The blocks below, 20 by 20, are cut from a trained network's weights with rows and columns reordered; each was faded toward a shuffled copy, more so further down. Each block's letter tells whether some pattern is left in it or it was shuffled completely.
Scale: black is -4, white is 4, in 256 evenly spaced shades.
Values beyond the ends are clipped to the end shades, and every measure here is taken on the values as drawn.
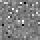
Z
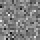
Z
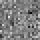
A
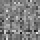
A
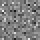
A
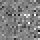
A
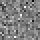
Z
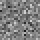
A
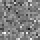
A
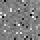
Z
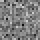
Z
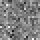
Z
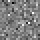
Z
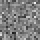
A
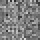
A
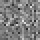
A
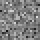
Z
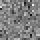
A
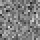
Z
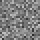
A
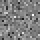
Z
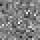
Z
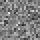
Z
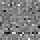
A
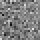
A
